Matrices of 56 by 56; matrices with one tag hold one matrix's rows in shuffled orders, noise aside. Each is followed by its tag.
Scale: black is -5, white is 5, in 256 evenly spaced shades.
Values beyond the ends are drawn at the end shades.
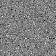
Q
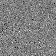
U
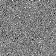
U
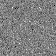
U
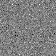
U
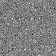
U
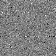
Q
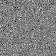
U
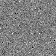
U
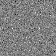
U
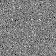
U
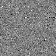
Q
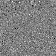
U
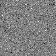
Q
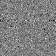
Q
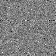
Q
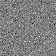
U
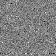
Q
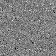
U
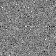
Q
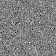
U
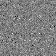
U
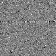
Q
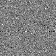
Q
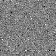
Q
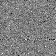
Q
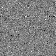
Q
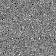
U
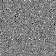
U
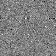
Q
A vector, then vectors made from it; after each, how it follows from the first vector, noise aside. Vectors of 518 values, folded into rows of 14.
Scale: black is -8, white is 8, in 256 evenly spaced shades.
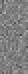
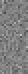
negated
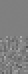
partly zeroed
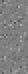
partly zeroed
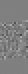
partly zeroed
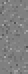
partly zeroed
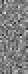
scaled up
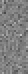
negated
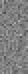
negated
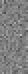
negated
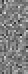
scaled up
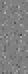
partly zeroed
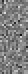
scaled up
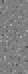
partly zeroed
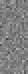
reversed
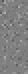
partly zeroed
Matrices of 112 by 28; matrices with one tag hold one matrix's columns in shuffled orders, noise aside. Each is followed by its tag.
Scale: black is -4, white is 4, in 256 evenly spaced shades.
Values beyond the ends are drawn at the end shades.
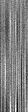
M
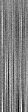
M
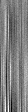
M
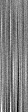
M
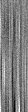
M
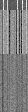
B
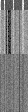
B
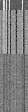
B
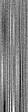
M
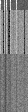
B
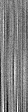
M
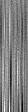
M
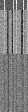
B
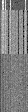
B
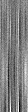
M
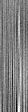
M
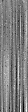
M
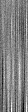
M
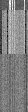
B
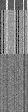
B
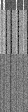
B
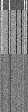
B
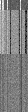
B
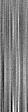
M
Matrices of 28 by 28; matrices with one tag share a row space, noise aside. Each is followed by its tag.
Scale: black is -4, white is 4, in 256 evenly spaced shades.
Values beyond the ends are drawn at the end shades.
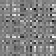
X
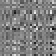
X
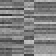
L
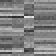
L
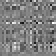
X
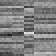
L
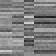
L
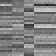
L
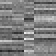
L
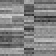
L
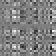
X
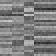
L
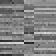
L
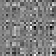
X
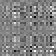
X
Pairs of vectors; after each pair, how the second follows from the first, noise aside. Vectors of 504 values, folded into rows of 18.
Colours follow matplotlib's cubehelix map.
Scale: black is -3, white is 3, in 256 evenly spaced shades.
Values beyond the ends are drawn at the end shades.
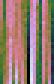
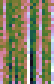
negated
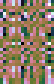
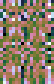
copied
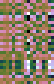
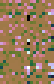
partly zeroed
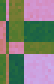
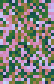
shuffled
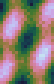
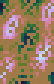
partly zeroed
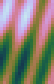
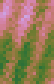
shrunk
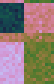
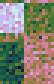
negated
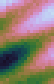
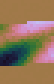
partly zeroed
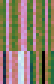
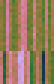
shrunk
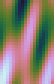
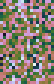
shuffled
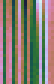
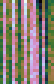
negated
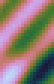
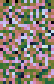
shuffled
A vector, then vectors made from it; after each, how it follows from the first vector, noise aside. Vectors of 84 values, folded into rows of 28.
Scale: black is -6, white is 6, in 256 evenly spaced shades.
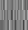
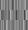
wrapped around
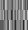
scaled up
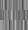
negated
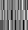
scaled up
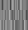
wrapped around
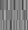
wrapped around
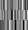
scaled up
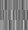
negated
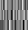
scaled up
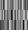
scaled up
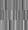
negated
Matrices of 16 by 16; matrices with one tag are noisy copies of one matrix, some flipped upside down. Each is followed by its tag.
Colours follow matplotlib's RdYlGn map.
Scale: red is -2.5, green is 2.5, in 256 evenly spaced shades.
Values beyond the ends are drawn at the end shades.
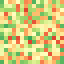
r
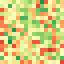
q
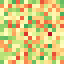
r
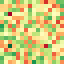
r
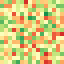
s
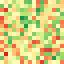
q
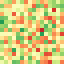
s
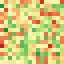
q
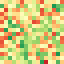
q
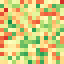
q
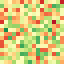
q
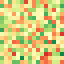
s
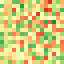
s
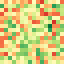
q
